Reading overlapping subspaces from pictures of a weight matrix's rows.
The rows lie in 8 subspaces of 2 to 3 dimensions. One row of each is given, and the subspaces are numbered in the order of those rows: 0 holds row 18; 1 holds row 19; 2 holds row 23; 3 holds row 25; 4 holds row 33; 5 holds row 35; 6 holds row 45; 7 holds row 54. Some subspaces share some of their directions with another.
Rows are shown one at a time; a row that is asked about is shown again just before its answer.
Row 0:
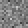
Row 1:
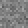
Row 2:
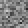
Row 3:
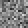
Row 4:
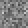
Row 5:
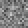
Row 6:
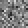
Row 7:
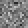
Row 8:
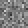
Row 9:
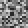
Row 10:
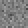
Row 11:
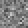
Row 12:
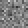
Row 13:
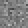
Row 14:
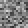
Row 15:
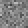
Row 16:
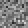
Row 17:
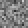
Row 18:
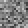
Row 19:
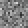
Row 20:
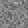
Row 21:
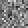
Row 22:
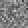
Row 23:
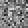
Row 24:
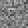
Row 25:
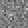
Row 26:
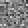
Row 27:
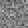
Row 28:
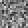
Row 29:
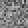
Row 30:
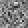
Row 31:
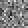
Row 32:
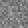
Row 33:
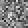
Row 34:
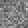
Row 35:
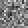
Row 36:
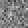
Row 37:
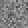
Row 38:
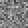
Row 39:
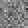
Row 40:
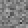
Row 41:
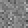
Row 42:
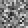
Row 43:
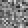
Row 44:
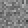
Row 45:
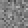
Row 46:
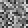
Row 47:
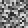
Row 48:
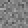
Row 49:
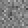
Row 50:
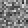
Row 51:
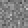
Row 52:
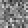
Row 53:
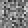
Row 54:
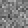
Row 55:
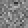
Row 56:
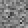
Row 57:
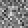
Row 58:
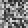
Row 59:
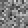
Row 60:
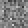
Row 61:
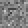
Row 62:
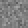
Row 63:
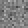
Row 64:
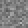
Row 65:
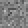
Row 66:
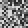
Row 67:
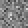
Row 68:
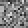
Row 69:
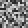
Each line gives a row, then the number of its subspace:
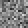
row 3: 0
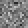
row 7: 1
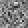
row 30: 1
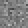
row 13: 2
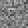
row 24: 2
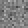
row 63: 3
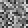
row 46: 5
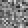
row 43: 6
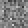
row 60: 3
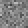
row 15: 1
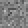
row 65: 2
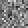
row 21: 7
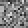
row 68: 2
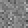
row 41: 5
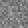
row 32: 6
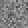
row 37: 4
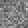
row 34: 0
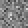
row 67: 4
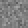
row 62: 1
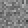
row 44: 5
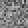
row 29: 5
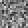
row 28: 3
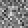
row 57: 6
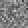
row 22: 4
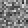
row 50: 5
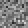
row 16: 4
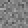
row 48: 4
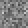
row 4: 3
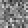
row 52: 3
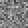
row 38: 2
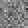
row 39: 0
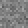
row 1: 7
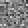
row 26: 2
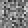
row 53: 3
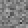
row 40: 0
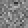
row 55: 1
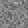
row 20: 1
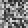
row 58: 3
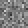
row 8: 4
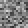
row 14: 0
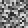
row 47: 7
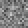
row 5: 7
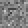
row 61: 2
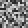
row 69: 4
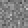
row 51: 1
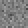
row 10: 3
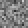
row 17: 4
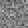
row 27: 2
